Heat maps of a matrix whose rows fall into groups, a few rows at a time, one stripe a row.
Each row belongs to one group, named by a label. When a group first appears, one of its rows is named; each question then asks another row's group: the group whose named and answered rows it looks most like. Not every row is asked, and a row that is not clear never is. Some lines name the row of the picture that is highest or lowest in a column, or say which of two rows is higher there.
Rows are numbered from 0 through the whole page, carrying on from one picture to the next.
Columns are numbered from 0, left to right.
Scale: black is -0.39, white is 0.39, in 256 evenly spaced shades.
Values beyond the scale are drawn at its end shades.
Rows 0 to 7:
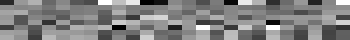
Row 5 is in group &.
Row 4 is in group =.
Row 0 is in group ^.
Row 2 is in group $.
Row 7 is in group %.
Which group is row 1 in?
=
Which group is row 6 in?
%
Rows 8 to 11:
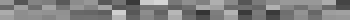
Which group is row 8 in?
%
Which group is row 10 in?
=
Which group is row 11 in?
=
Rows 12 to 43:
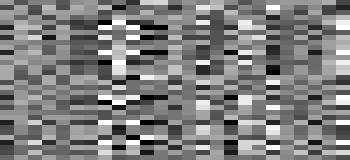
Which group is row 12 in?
%
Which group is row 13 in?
&
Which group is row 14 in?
%
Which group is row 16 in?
$
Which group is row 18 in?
%
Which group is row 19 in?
^
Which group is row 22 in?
^
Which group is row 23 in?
=
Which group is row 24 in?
$
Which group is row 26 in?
=
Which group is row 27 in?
%
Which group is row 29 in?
=
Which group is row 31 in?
^
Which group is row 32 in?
$
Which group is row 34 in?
$
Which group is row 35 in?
%
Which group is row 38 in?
&
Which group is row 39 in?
%
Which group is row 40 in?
^
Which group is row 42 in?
^
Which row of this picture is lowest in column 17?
23
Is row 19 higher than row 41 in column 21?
Yes
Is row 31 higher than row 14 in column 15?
Yes
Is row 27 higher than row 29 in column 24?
No
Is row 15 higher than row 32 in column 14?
No
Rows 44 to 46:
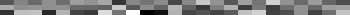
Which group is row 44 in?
&
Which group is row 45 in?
=
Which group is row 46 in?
^
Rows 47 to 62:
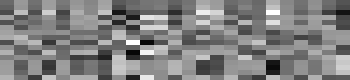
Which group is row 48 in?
&
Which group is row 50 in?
%
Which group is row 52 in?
%
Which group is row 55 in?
^
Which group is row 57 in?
%
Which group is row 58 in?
$
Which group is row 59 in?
=
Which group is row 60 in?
=
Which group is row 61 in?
=
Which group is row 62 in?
%
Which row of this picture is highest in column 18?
55
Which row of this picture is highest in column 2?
55
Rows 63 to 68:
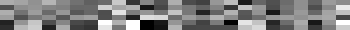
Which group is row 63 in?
=
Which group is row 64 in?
^
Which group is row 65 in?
=
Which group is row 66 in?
%
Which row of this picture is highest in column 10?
66
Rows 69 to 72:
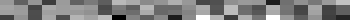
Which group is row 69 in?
=
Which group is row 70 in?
%
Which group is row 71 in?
%
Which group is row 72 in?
&
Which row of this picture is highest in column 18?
69
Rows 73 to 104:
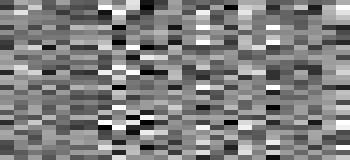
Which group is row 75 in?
$
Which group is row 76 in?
$
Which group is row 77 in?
$
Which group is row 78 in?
&
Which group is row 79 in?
%
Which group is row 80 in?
&
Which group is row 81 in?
&
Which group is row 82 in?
^
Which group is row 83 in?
=
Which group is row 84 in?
%
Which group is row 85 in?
$
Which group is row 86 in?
$
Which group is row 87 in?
^
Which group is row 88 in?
=
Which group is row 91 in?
=
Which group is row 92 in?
$
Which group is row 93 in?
%
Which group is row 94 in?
=
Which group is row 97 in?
^
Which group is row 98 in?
$
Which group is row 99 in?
%
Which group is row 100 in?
%
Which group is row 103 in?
&
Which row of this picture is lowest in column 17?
88
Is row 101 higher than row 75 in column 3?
Yes
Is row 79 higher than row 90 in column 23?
Yes
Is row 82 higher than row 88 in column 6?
No
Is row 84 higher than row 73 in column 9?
No
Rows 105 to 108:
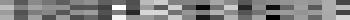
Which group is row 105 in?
%
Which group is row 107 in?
%
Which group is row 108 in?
=
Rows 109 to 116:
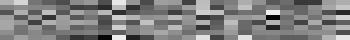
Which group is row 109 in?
$
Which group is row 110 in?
$
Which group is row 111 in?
&
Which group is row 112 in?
=
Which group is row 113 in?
%
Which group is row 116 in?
$
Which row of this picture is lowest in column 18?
113
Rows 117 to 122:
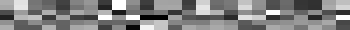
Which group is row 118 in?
$
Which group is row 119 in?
&
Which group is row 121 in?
%
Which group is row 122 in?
%
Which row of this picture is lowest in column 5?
120
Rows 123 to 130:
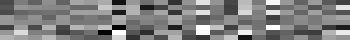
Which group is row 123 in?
&
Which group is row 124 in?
^
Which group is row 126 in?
=
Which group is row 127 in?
=
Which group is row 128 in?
&
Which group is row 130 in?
=
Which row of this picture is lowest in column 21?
129
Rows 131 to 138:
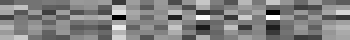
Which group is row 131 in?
&
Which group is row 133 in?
=
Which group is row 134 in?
&
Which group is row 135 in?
=
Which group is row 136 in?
=
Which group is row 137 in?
=
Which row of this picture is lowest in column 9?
136
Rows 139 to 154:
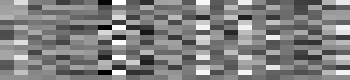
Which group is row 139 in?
$
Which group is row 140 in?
%
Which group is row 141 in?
$
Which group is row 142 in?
=
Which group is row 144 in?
$
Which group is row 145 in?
^
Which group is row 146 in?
&
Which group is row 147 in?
$
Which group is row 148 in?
=
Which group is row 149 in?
%
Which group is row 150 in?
$
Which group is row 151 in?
^
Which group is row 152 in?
&
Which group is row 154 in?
=
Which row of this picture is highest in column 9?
151
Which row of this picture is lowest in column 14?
142
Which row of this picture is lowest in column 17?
142
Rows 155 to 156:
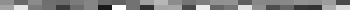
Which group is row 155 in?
%
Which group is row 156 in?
$
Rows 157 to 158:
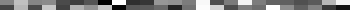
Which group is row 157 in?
$
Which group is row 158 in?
&
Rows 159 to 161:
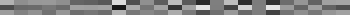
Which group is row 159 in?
=
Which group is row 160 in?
&
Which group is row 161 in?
=
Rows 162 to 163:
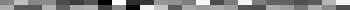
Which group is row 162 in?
$
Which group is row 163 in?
%
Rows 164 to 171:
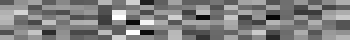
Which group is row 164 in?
^
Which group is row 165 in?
%
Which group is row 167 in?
=
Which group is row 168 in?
%
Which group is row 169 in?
%
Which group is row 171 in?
=
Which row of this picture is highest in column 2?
170
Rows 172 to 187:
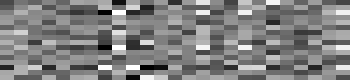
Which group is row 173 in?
^
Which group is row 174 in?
$
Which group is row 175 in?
=
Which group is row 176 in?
=
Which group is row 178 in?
$
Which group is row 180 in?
%
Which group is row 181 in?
$
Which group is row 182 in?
=
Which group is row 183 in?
&
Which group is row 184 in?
%
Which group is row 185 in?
^
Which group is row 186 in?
$
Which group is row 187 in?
%
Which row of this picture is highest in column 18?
185
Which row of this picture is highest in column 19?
172
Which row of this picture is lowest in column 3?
185
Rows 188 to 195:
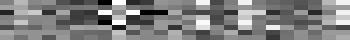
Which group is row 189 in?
$
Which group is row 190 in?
^
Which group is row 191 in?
$
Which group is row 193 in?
&
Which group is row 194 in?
=
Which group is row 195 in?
=
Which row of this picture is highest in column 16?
194
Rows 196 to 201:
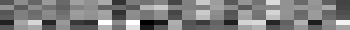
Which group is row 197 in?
%
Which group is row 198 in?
&
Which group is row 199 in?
&
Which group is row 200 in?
^
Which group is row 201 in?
^
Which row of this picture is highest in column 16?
197
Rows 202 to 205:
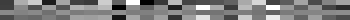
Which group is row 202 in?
^
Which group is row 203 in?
&
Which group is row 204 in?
=
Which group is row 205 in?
&
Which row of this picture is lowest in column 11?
202
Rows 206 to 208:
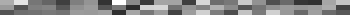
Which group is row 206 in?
$
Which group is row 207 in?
%
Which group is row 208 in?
&
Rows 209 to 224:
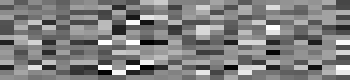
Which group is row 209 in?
%
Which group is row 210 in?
&
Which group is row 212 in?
%
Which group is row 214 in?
&
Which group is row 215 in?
&
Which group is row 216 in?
$
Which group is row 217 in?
^
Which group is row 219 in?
=
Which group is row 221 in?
%
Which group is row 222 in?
^
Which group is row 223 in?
$
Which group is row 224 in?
%
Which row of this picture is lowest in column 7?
223
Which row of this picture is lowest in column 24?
214
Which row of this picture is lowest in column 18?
221
